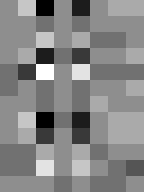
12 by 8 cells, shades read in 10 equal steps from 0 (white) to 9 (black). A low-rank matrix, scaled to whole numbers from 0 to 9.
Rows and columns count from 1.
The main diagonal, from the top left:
4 4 2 5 1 4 4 3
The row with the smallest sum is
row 3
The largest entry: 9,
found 2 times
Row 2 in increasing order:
4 4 4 4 4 4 5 5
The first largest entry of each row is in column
3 3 6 3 2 1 3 3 3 1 8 4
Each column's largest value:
5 7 9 5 8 5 5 6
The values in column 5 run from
1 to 8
